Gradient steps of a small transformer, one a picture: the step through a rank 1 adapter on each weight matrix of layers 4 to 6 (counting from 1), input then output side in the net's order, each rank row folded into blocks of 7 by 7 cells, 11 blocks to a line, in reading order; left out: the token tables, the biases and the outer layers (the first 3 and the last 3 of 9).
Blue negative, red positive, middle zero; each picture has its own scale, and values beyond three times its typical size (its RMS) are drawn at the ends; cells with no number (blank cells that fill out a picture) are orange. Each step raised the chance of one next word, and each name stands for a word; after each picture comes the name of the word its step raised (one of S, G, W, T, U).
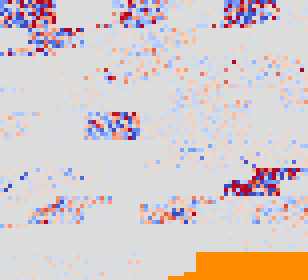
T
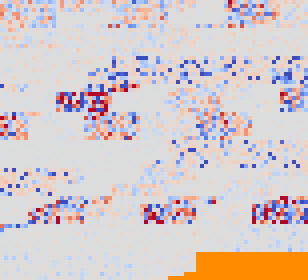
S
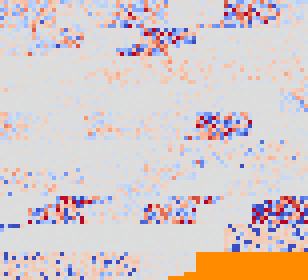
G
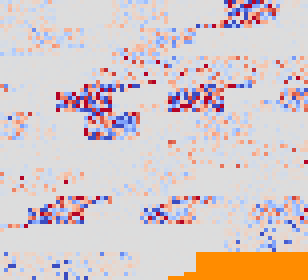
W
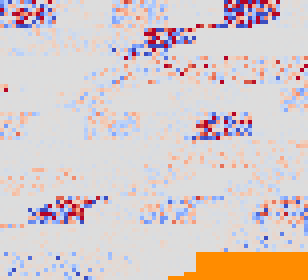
W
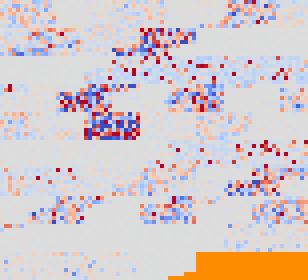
G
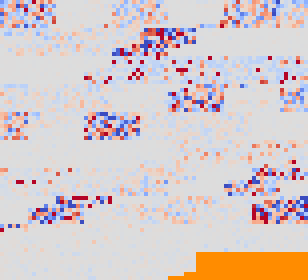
G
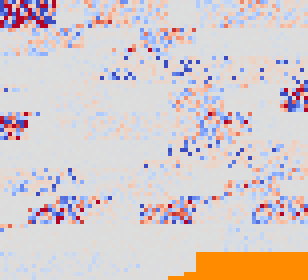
S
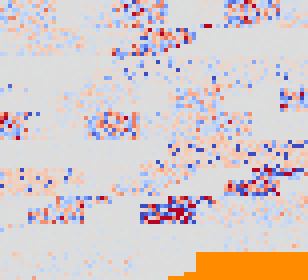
S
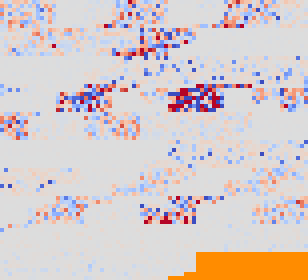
S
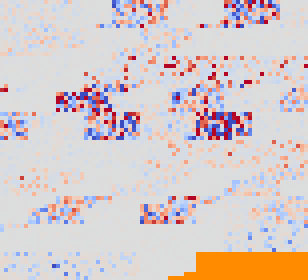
W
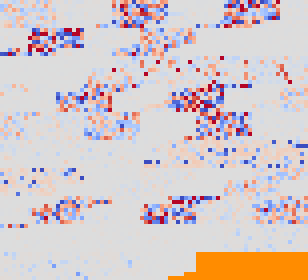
T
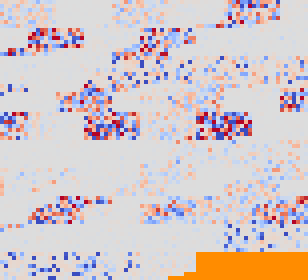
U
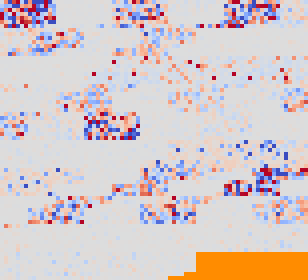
T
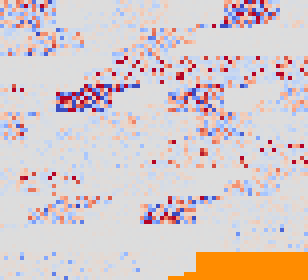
G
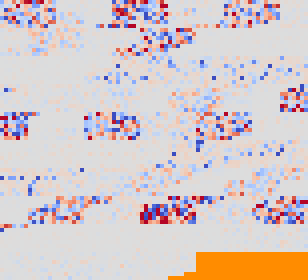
S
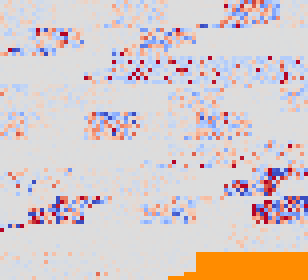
G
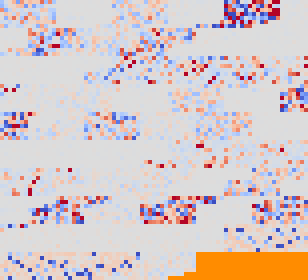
W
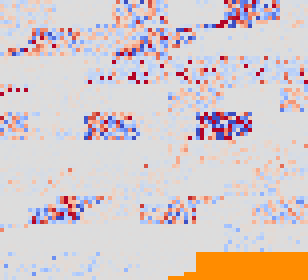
G
